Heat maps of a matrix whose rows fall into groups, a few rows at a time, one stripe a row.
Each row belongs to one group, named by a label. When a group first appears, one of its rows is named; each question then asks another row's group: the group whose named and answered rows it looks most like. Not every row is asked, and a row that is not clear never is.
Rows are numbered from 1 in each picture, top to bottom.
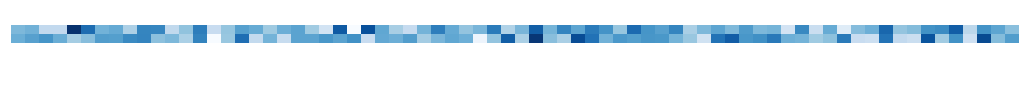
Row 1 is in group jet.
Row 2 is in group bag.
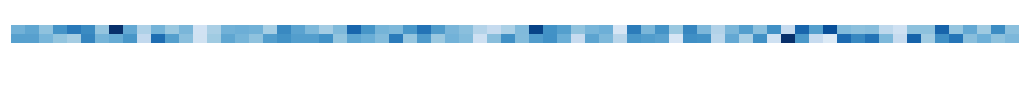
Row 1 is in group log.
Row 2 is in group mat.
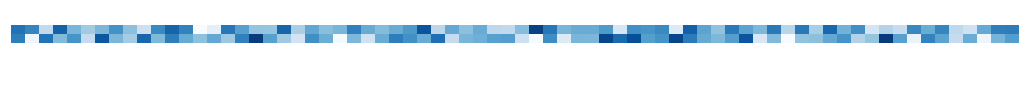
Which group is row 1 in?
log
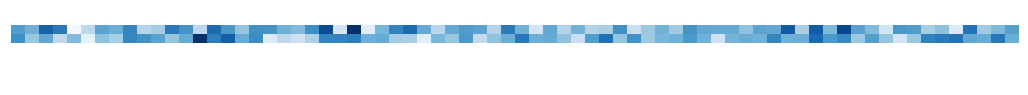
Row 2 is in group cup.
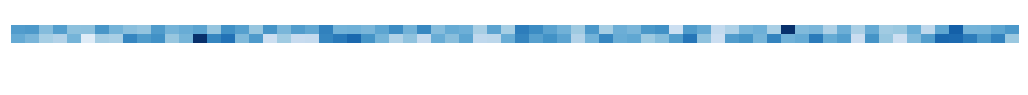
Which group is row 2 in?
cup
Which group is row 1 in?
mat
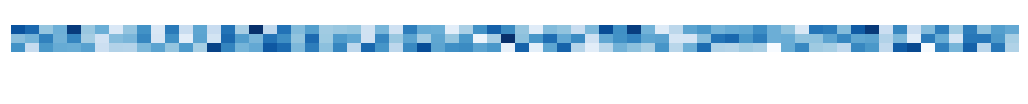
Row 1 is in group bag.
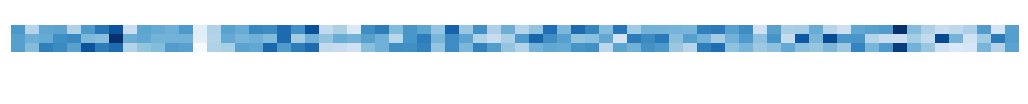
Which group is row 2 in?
log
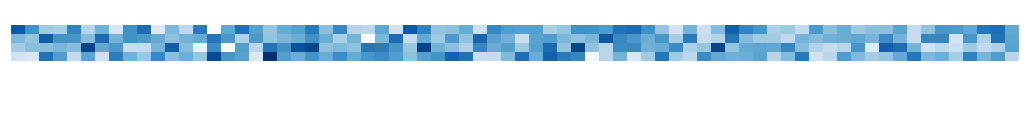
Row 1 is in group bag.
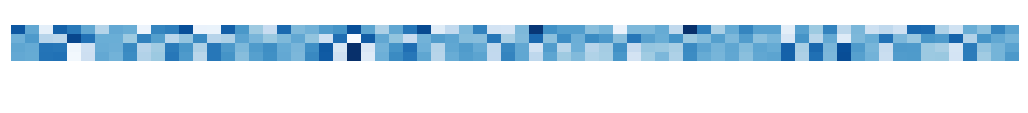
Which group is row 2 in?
jet
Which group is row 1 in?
log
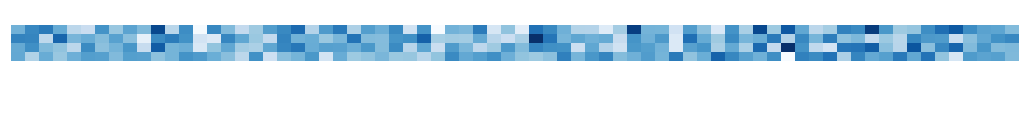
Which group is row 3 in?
mat
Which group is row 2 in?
log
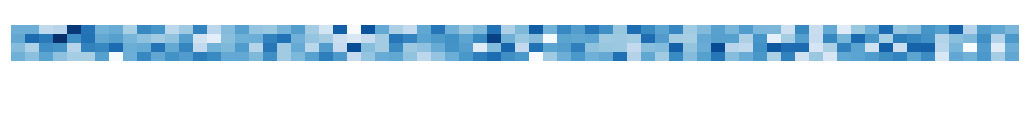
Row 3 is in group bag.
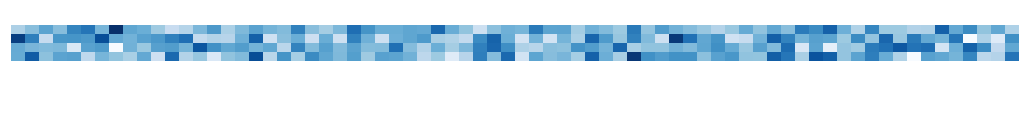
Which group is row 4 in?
bag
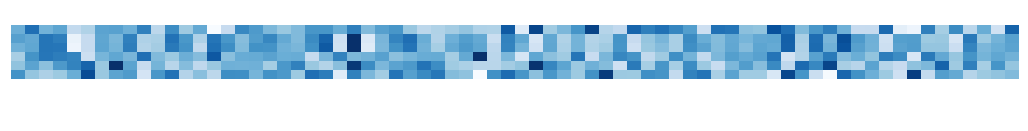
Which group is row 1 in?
bag
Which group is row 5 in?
log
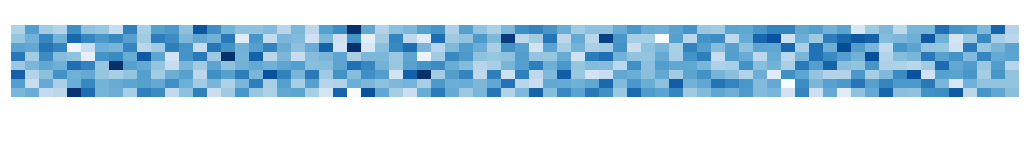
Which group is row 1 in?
cup
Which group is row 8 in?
jet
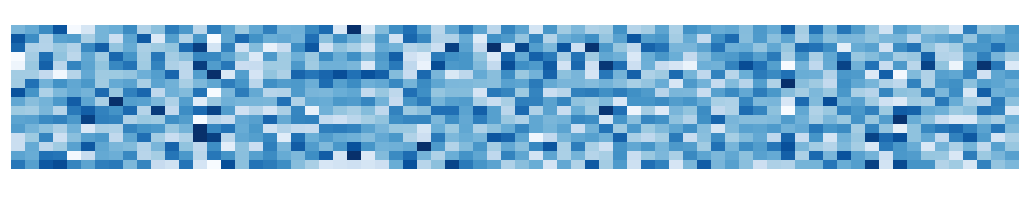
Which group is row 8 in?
bag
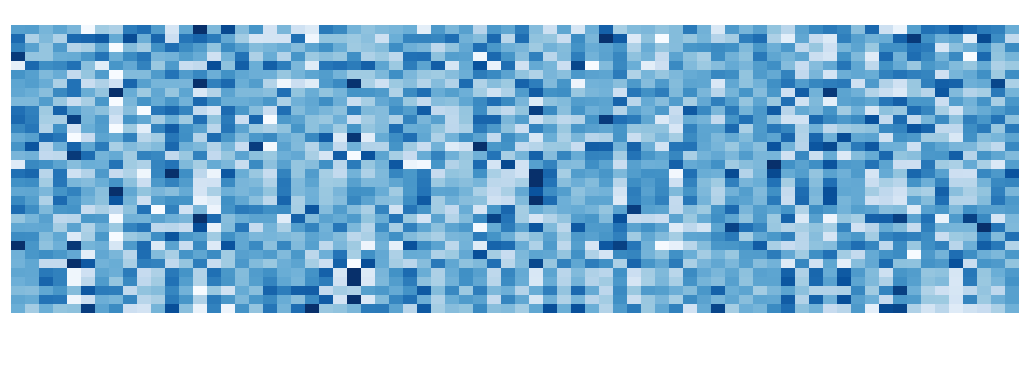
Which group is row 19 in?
log
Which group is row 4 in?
bag
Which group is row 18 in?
log
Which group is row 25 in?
bag
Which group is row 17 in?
log
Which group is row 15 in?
jet
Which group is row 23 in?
bag
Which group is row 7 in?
cup
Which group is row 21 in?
bag
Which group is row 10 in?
log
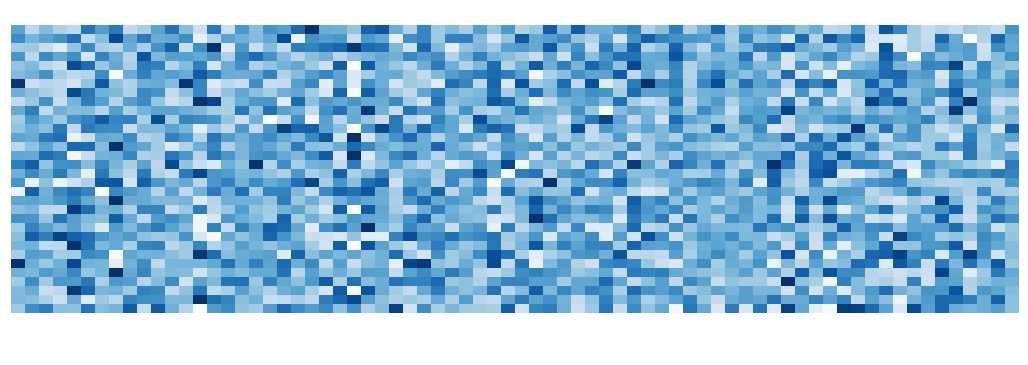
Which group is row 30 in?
jet
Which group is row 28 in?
log
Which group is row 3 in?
cup
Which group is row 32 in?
mat
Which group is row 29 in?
mat
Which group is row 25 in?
jet
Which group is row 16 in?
bag
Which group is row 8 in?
jet
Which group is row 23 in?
mat
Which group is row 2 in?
log
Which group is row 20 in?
log
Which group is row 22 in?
log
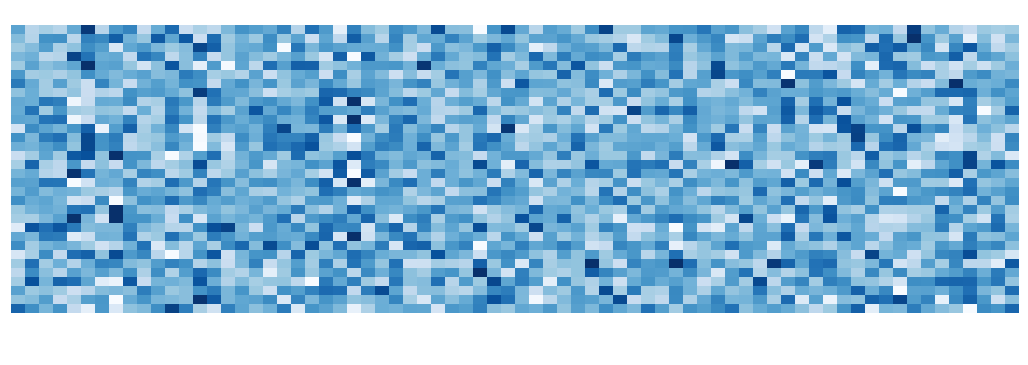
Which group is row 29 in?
cup
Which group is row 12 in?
mat
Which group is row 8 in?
cup
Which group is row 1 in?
mat
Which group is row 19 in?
cup
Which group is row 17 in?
jet
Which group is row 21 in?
log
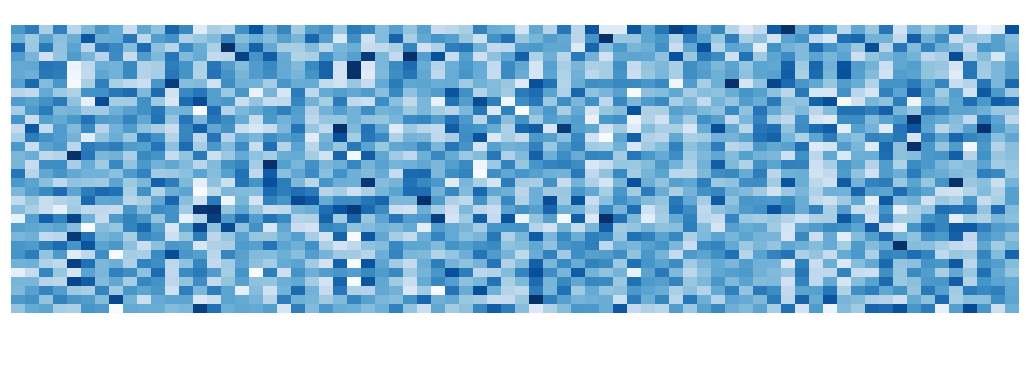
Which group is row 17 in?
bag
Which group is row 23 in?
cup
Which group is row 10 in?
mat
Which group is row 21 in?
cup
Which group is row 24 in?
jet
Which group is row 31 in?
log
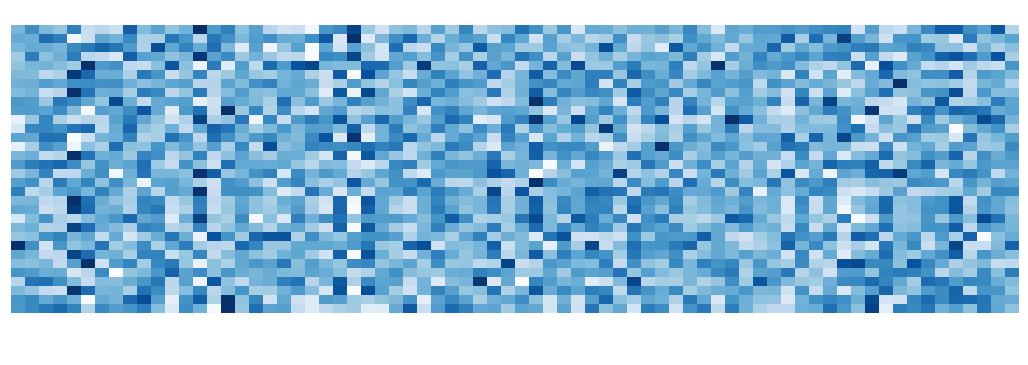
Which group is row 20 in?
jet
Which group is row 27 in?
mat
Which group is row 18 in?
log
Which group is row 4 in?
cup
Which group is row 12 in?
mat
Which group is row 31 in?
cup
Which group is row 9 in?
log
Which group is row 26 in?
jet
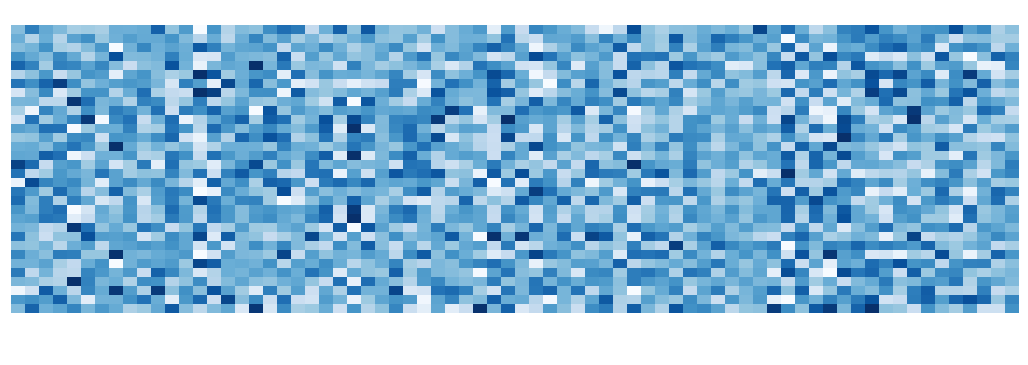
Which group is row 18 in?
mat
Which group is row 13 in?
mat
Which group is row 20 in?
cup
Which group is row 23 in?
jet
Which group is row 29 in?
jet
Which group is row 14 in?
log
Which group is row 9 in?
jet
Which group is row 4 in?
log
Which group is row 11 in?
mat
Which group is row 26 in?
log
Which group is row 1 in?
mat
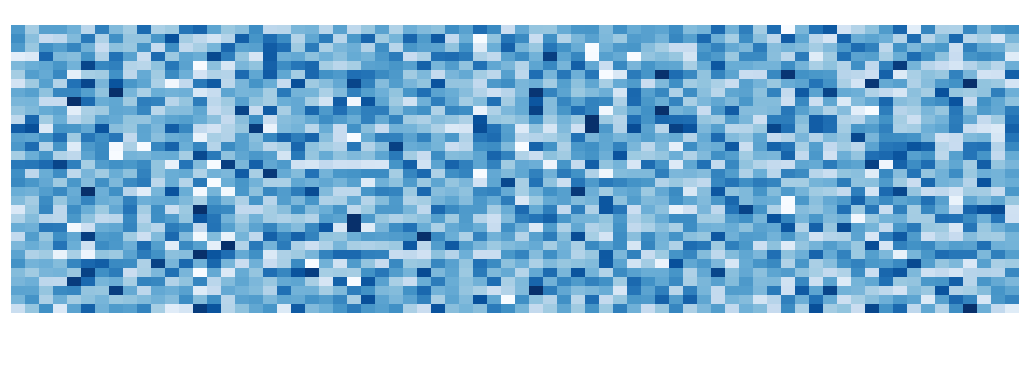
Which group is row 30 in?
log
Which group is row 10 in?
bag
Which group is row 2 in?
mat
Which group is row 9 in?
jet
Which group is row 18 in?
bag
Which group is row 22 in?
cup
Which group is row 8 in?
log
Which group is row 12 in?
bag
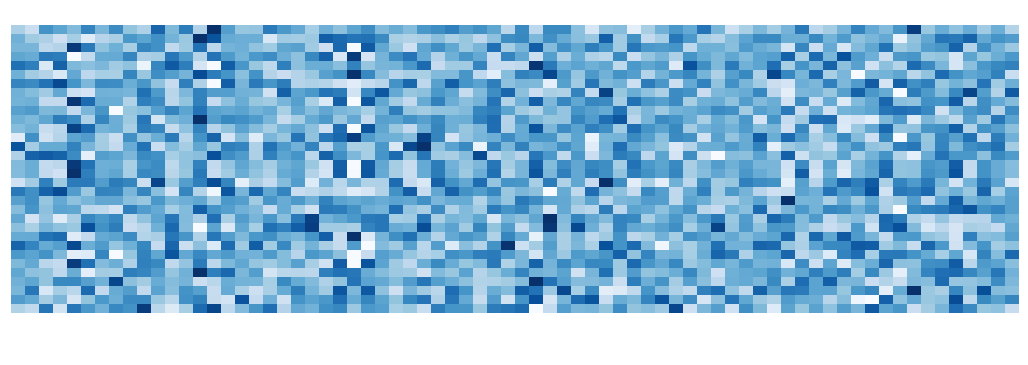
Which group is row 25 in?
bag
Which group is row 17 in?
jet
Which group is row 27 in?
jet
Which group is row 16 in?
jet
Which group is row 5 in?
log
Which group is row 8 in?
cup
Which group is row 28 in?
cup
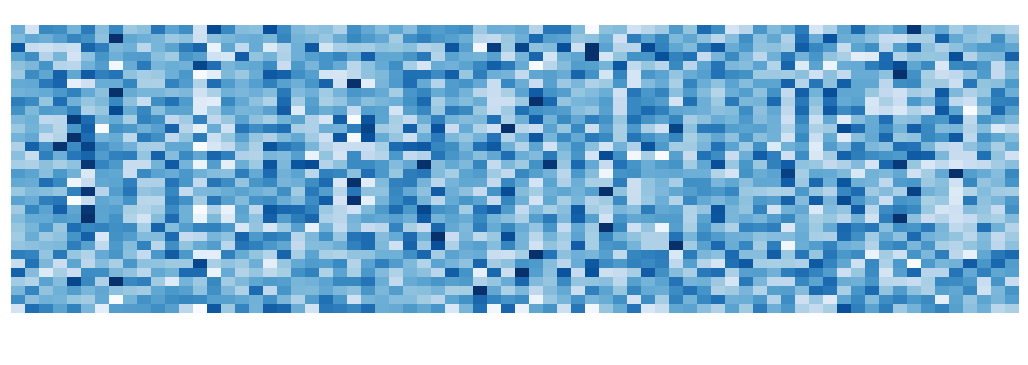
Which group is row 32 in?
mat
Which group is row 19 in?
mat
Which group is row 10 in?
log
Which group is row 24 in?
mat
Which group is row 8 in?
log
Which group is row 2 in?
log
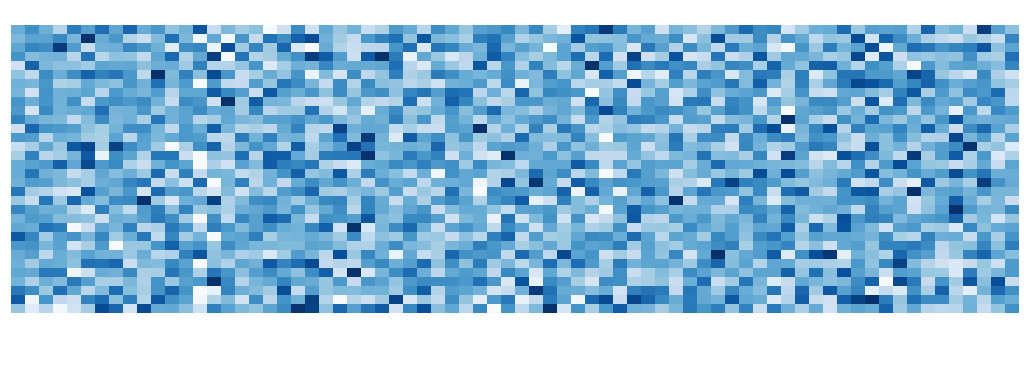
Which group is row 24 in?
bag
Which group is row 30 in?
log
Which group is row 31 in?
mat
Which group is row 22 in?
mat
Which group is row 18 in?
bag
